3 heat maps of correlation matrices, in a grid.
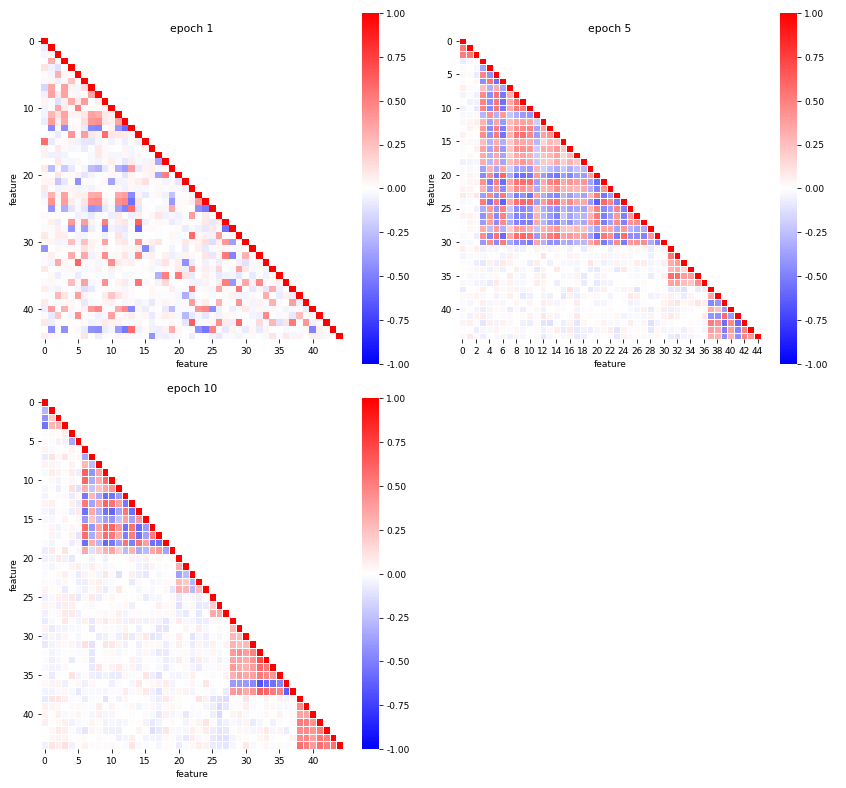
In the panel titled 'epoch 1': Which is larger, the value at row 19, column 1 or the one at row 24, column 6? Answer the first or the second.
the second
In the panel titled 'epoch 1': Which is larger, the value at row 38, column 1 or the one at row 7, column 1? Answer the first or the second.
the second
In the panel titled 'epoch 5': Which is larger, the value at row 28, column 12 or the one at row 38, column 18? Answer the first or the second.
the first
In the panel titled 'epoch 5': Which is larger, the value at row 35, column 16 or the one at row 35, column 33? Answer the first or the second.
the second
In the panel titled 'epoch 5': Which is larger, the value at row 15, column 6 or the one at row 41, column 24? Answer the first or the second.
the second
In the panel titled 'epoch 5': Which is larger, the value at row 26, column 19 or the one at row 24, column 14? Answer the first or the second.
the second
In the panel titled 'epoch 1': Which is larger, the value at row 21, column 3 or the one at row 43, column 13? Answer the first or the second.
the second
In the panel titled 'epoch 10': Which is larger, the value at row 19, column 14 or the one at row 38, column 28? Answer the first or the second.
the second
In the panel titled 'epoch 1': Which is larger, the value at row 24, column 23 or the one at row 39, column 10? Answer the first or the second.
the first
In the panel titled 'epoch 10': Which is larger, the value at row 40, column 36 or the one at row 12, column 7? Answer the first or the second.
the second
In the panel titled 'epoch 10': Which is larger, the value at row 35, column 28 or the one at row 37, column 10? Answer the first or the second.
the first
